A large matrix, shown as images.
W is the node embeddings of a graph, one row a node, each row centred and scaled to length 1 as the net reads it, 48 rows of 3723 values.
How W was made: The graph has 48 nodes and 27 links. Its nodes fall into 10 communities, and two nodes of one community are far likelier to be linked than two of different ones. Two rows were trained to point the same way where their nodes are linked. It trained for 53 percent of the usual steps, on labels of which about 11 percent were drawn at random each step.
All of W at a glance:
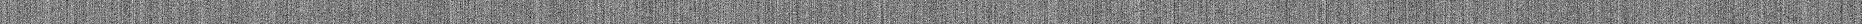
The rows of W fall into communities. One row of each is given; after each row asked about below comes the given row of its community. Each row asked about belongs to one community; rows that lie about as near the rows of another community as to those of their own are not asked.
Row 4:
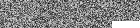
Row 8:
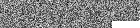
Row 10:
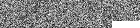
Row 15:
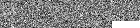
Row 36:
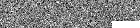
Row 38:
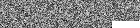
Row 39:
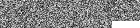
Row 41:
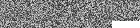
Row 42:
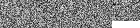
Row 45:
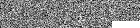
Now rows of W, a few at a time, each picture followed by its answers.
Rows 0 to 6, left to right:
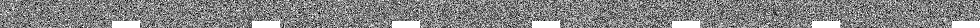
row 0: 15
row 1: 36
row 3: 8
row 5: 45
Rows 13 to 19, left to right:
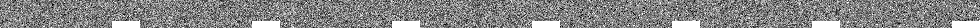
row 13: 4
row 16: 41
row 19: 41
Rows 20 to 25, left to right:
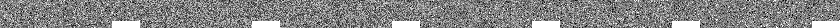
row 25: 39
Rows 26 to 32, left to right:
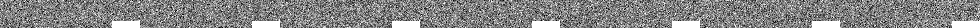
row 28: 36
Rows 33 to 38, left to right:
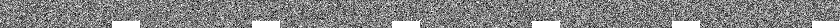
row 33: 10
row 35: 45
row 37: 42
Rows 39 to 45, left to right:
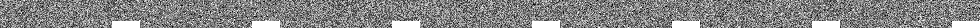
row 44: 39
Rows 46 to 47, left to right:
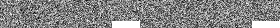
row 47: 38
